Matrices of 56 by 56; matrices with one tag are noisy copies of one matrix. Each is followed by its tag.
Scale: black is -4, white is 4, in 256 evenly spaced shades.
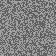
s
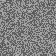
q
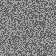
s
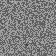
s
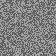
q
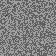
s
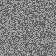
s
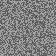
s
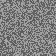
q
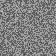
q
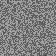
s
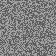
s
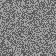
q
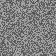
q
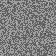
s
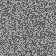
s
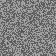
q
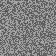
s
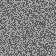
s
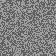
q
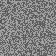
s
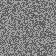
s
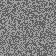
s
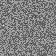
s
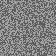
s
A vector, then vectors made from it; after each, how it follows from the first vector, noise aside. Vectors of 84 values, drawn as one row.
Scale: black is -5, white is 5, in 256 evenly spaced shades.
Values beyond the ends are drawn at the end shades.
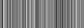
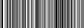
scaled up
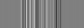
partly zeroed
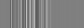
partly zeroed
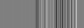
partly zeroed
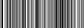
scaled up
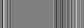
partly zeroed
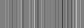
partly zeroed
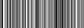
scaled up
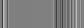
partly zeroed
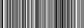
scaled up
